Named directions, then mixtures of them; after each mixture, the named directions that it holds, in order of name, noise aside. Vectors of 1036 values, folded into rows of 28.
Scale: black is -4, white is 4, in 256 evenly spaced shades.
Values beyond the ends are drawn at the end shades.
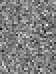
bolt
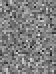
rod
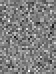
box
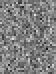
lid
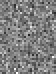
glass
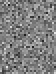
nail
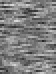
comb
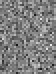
bolt, glass, lid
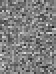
bolt, comb, rod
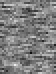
comb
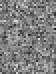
comb, glass, rod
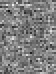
comb, lid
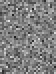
box, nail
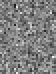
glass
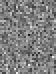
glass, rod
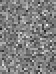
bolt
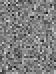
nail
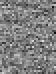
bolt, comb, nail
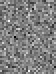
box, nail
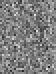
lid
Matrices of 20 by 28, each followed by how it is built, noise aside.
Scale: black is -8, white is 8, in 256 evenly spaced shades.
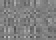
low rank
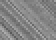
Toeplitz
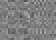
low rank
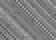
Toeplitz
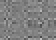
low rank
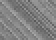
Toeplitz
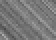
Toeplitz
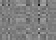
low rank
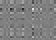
low rank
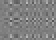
low rank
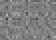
low rank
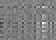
low rank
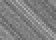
Toeplitz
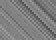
Toeplitz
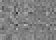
low rank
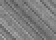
Toeplitz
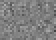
low rank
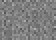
low rank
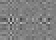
low rank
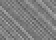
Toeplitz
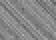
Toeplitz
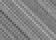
Toeplitz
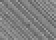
Toeplitz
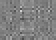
low rank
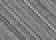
Toeplitz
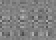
low rank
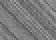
Toeplitz
